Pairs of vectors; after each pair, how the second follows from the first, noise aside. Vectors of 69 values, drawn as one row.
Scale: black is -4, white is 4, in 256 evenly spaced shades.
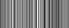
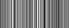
copied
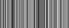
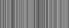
shrunk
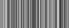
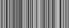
sign-scrambled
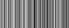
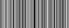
sign-scrambled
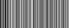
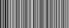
copied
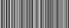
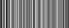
sign-scrambled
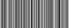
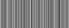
shrunk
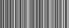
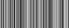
sign-scrambled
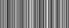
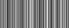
copied
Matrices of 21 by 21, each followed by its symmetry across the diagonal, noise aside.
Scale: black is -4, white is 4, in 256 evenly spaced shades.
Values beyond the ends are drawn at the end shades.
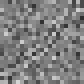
antisymmetric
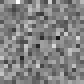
neither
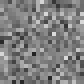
antisymmetric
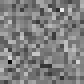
antisymmetric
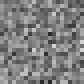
antisymmetric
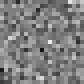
antisymmetric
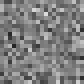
antisymmetric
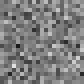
neither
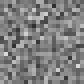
antisymmetric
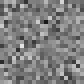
antisymmetric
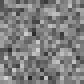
neither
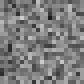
neither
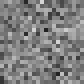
neither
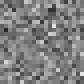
neither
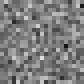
neither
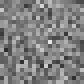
neither
